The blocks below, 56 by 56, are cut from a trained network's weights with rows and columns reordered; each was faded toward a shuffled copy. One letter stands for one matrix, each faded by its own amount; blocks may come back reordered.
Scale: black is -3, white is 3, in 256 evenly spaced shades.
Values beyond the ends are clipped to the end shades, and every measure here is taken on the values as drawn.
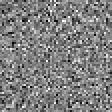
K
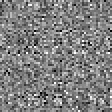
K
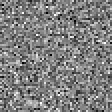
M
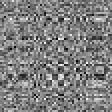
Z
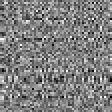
Z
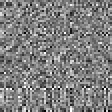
Z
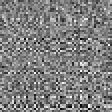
Z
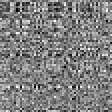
Z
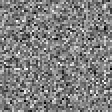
M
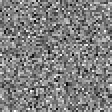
M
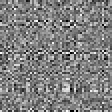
Z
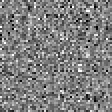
K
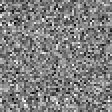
M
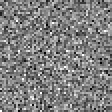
M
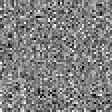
K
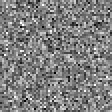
M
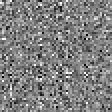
K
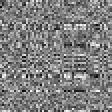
Z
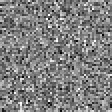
M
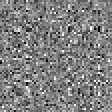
K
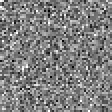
M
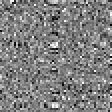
K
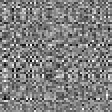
Z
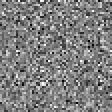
K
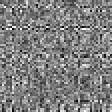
Z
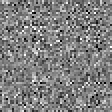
K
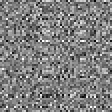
Z
